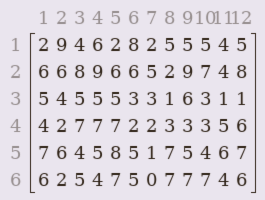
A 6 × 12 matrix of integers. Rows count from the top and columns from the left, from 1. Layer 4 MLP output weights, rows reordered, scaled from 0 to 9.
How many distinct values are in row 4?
6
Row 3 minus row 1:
3 -5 1 -1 3 -5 1 -4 1 -2 -3 -4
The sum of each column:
30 29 33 36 35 29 13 25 35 29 24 33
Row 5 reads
7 6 4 5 8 5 1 7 5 4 6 7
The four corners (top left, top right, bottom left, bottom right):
2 5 6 6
